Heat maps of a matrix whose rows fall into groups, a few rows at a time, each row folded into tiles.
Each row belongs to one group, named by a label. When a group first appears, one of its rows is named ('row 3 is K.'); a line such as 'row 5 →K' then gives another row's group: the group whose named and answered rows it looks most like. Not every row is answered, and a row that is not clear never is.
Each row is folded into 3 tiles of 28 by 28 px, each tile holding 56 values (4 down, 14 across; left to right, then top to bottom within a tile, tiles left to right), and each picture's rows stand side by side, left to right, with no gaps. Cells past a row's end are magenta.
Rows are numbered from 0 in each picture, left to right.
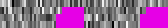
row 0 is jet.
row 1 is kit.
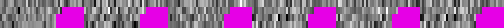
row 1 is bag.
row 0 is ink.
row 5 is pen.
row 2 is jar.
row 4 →jet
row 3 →pen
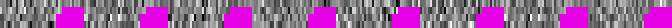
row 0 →bag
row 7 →jar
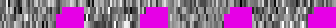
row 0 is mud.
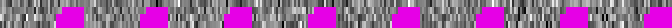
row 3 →jet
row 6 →mud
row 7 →kit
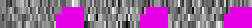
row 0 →jar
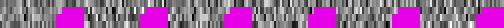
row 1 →jet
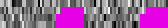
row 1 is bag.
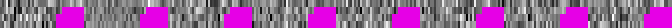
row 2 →kit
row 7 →mud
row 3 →kit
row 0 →mud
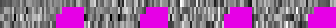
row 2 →jet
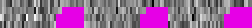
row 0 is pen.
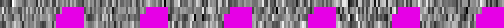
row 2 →pen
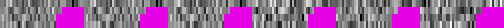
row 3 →kit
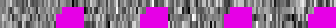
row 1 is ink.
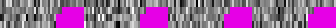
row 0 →pen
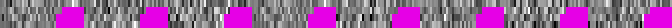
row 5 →mud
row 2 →ink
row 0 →jar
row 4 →pen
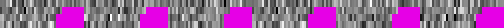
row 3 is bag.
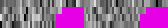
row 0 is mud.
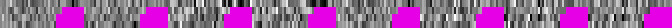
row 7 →pen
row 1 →bag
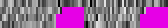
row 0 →ink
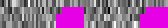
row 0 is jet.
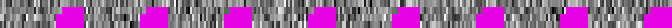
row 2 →mud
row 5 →mud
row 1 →kit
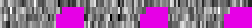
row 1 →pen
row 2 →jet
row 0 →ink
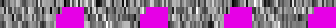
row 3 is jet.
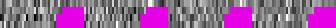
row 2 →jar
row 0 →pen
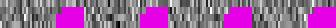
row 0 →mud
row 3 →ink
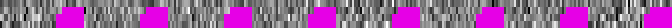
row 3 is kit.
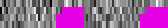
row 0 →kit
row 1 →jar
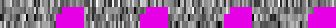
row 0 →pen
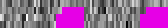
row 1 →mud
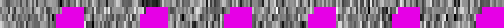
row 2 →kit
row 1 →ink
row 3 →bag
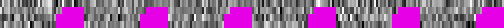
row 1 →pen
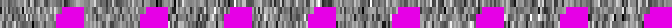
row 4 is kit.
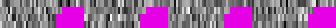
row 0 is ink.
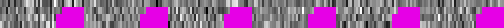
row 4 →bag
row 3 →jet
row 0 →kit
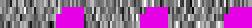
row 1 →ink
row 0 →bag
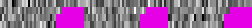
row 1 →jet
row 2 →pen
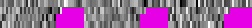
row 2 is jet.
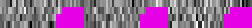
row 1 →jar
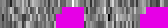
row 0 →jar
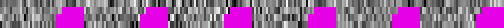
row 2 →ink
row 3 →kit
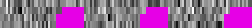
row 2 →bag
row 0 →mud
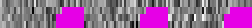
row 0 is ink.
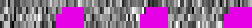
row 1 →ink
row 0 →mud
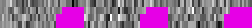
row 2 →bag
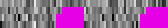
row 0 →kit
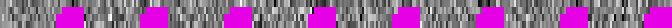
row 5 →ink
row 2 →jar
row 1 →mud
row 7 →pen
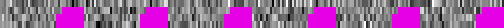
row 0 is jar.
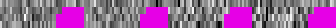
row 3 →mud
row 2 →bag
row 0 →mud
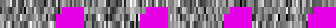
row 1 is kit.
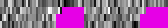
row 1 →bag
